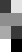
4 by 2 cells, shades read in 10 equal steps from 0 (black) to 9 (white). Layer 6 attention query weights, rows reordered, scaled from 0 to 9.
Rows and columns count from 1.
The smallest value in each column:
2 0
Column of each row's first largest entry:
2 1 1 1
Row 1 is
2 8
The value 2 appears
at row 1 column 1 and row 3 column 2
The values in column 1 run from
2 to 9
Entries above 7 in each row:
1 0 0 1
